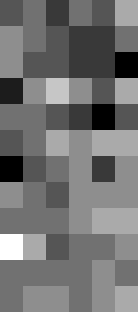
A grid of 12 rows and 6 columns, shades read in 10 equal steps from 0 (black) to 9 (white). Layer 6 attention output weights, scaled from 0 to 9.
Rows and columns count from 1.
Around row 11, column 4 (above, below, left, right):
4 4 4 5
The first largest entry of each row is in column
6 1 1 3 1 3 4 1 5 1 5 6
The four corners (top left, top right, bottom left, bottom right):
3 6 4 6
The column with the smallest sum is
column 5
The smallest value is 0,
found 3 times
